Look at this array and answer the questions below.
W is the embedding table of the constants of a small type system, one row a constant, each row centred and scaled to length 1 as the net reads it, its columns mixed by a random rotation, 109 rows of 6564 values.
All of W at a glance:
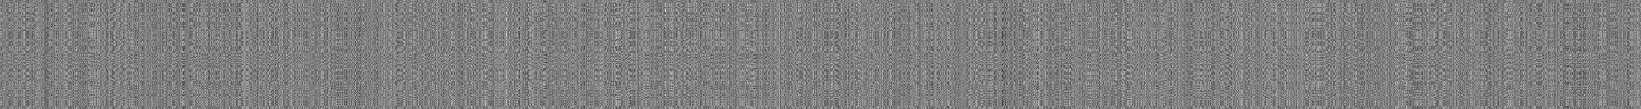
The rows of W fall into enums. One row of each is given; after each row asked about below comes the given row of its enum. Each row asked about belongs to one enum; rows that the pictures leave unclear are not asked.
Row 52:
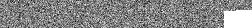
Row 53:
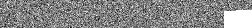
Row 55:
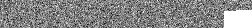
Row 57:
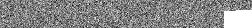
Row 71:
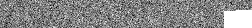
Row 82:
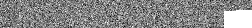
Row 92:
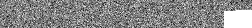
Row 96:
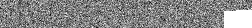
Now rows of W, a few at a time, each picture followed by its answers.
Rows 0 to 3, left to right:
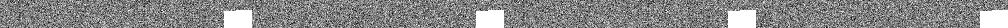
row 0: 52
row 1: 55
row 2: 52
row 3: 53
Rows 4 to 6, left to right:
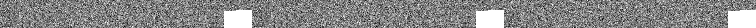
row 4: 82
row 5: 82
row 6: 53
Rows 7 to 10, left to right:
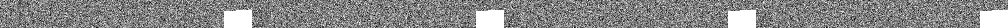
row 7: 96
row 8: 82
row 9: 53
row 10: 53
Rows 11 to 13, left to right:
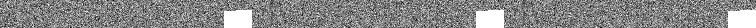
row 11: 53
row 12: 96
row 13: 96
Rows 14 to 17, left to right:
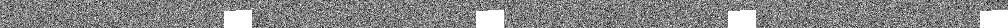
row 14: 57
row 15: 53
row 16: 55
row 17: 92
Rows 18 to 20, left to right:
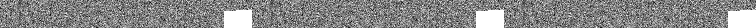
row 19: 96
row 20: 96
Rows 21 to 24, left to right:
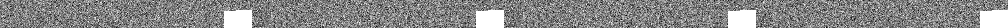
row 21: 57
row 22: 82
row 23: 82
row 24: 53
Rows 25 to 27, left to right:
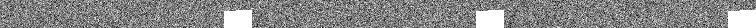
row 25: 57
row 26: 53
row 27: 71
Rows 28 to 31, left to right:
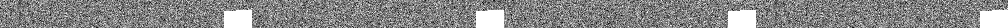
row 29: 92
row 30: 55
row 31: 96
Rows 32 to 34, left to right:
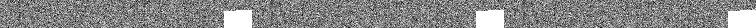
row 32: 52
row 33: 96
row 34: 96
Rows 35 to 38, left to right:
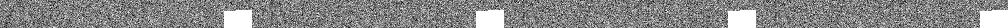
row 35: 71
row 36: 96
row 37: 52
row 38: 52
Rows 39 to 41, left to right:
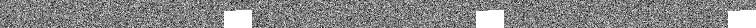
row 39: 92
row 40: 53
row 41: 52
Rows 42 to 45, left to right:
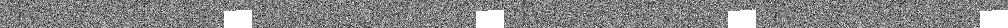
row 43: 57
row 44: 96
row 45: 52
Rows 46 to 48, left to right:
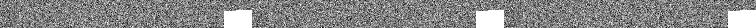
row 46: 82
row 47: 53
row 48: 82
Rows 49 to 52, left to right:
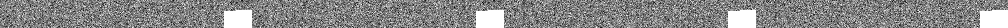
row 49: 92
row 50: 92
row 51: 96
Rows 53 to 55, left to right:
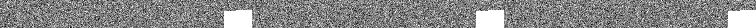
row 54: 55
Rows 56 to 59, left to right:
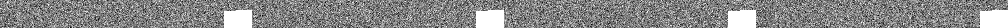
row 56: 53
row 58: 55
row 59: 82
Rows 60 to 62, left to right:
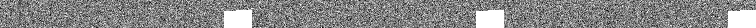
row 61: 53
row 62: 55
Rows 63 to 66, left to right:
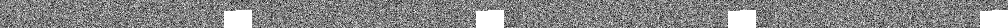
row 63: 92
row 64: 52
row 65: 82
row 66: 82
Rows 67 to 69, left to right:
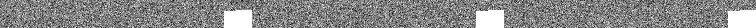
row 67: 92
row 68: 55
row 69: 52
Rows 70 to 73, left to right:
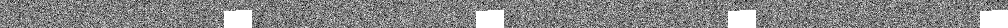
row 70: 52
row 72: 92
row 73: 92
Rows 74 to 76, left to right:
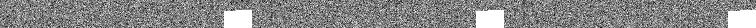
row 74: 92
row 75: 52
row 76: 96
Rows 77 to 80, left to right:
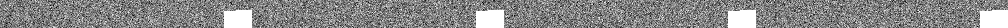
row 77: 71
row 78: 92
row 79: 57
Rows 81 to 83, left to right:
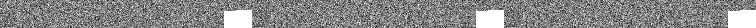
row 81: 53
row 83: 82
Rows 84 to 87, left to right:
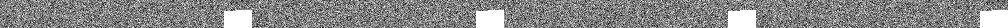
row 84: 92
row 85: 53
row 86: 55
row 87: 92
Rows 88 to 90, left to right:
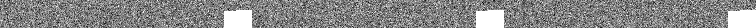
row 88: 55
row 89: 92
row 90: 96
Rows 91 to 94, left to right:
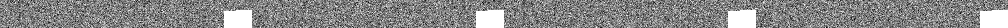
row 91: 52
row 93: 96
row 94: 53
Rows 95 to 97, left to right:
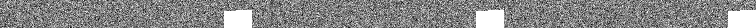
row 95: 53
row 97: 55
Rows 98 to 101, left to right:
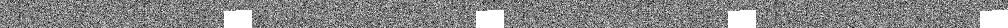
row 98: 52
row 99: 92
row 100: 52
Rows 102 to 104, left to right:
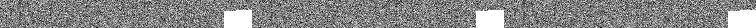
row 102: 96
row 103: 52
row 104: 96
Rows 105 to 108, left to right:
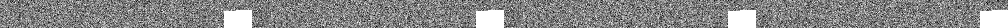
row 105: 52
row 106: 82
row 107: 82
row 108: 92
